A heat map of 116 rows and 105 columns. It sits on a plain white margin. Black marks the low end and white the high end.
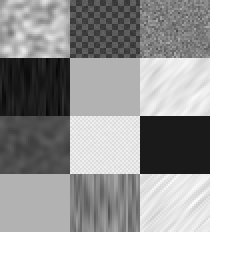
The table splits into 4 rows of 3 panels. Panel 1,1: high, blotchy. Panel 1,2: low, checkered. Panel 1,3: middling, fine-grained. Panel 2,1: very low, streaked downward, faint in contrast. Panel 2,2: high, flat. Panel 2,3: very high, slanting up to the right, faint in contrast. Panel 3,1: low, blotchy, faint in contrast. Panel 3,2: very high, checkered, faint in contrast. Panel 3,3: very low, flat. Panel 4,1: high, flat. Panel 4,2: middling, streaked downward. Panel 4,3: very high, slanting up to the right, faint in contrast.
